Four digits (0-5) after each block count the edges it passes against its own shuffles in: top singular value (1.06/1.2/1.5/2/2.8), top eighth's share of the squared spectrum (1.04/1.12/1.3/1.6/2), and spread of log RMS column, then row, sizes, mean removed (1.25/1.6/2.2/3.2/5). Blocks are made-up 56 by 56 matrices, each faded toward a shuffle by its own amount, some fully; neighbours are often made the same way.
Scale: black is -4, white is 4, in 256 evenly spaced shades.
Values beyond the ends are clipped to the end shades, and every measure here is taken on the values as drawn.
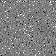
3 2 0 0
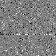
3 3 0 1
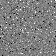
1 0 0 0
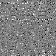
3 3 1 2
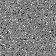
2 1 0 0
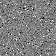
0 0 0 0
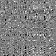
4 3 2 2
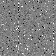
2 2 1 0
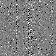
2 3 2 0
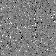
1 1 1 0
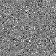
3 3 1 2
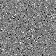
1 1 0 0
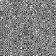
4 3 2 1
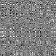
4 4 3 3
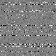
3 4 0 3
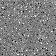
0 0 0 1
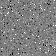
0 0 0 0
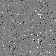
1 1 0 0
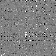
2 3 2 2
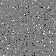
1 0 0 0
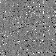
2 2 2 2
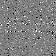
2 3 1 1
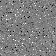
1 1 0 0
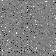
2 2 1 0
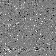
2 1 0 1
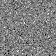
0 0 0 0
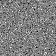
0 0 0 0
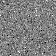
0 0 0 0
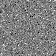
0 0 0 0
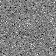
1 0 0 0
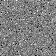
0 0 0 0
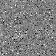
2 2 1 1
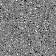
2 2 0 0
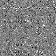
3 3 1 2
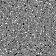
2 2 0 1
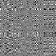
4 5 3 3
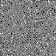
3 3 1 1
